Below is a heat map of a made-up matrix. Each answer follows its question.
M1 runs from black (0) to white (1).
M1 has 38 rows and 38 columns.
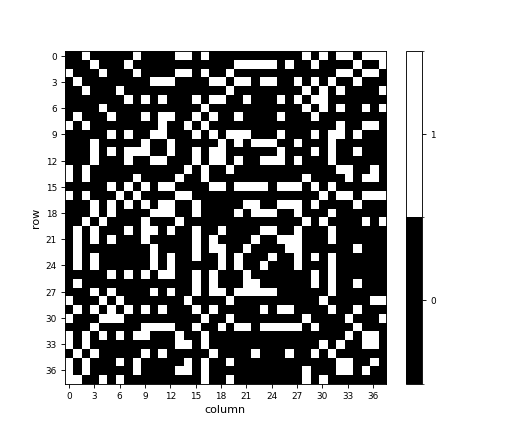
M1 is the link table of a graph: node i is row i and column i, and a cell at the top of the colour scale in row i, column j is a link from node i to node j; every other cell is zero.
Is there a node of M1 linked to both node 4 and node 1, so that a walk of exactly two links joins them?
yes
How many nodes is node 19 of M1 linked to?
8
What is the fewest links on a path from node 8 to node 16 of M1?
1
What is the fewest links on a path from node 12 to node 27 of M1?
1
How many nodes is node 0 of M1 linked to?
12
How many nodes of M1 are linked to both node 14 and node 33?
6
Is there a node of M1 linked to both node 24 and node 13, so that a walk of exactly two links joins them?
no
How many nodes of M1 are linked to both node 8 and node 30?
2
